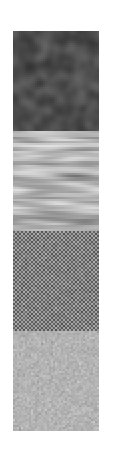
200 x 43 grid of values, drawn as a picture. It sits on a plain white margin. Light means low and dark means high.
The table splits into 4 rows of 1 panel. Panel 1,1: high, blotchy, faint in contrast. Panel 2,1: low, streaked across. Panel 3,1: middling, checkered, strong in contrast. Panel 4,1: low, fine-grained, faint in contrast.
